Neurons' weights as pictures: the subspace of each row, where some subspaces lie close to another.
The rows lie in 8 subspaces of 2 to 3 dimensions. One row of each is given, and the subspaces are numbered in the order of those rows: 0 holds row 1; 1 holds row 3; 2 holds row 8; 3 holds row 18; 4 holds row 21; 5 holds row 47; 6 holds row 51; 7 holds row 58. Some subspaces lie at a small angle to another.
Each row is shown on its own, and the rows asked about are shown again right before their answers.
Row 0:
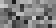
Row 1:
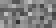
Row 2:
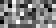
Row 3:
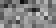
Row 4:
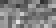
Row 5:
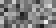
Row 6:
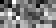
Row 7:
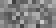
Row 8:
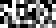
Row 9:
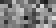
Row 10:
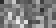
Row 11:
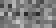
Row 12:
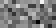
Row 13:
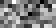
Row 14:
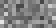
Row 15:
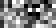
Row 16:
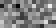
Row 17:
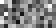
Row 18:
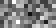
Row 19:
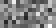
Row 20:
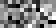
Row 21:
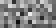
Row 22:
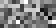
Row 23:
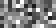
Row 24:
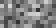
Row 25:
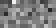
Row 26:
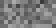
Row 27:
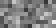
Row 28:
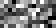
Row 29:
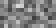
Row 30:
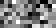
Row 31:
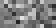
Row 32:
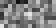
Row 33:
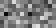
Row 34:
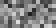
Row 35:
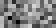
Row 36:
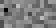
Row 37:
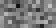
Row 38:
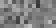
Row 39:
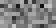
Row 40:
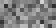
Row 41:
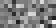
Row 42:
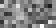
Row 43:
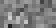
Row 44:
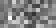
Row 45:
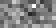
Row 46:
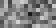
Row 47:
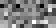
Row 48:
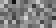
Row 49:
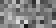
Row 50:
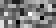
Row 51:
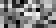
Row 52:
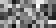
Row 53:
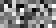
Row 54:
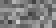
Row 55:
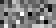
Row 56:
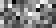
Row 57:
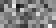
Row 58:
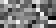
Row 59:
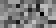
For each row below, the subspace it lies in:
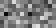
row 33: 3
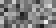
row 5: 5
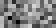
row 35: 3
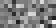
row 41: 4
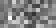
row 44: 7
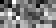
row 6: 7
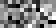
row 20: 7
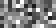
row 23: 6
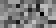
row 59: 7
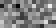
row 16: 5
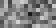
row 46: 3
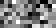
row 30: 3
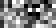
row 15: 6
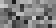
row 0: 1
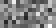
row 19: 5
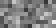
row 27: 3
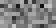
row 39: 5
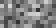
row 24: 6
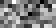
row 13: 3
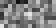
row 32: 1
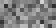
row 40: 2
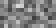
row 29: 6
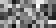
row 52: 7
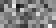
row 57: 2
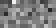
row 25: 4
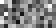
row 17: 2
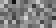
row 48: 5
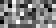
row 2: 2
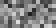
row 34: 4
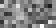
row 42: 5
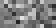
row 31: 4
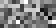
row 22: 1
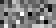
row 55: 4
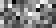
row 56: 6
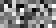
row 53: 2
